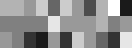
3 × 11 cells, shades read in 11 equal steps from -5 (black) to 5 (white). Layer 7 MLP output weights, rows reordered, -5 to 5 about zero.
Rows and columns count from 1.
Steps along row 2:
same same same up down same same up down up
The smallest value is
-4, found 2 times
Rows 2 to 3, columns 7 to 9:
1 1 2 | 3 1 -1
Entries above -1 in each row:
8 11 6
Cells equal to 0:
6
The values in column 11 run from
-4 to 4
